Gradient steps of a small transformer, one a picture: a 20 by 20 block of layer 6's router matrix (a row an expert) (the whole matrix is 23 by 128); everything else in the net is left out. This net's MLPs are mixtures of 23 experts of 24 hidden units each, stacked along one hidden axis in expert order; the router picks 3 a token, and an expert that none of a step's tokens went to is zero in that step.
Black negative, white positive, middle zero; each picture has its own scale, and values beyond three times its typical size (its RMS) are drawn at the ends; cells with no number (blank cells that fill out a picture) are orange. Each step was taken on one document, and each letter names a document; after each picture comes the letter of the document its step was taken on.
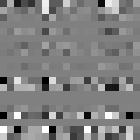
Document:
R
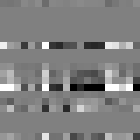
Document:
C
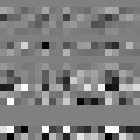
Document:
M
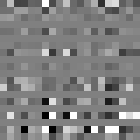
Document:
R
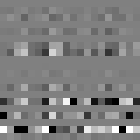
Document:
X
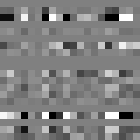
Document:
M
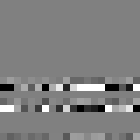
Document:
C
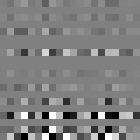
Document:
X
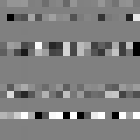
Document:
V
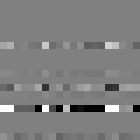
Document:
C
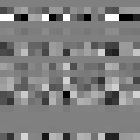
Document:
M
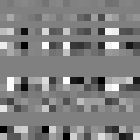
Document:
M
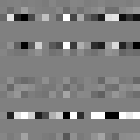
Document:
V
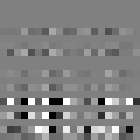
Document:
X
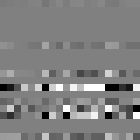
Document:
C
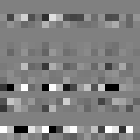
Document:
X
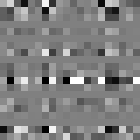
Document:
R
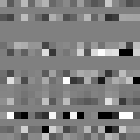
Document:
R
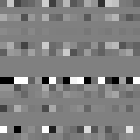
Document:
R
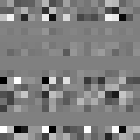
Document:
R
